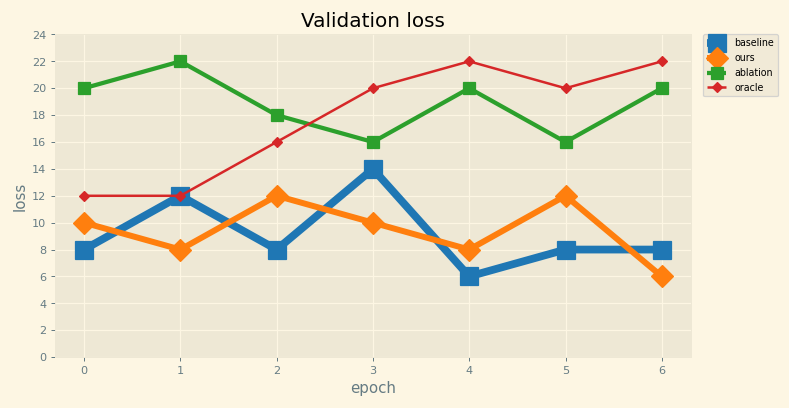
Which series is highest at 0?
ablation
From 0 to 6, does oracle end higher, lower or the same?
higher
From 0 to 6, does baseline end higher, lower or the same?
the same
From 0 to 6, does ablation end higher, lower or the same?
the same
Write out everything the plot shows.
Title: Validation loss
x-axis: epoch, ticks 0 1 2 3 4 5 6
y-axis: loss, ticks 0 2 4 6 8 10 12 14 16 18 20 22 24
Legend: baseline, ours, ablation, oracle
Values:
baseline: 8 12 8 14 6 8 8
ours: 10 8 12 10 8 12 6
ablation: 20 22 18 16 20 16 20
oracle: 12 12 16 20 22 20 22
